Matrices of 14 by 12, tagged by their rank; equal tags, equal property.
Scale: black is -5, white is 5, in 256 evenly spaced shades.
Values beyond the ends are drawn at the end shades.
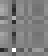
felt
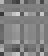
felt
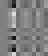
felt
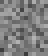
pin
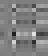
felt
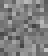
pin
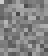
pin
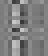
felt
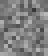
pin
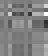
felt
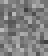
pin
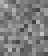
pin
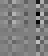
felt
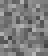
pin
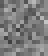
pin
